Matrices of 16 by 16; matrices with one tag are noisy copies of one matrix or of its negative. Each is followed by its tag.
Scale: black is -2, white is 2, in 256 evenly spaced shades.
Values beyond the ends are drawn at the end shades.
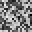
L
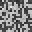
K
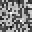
K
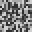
K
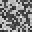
L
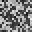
L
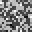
L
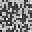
K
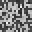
K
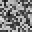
L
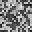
L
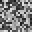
L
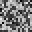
L
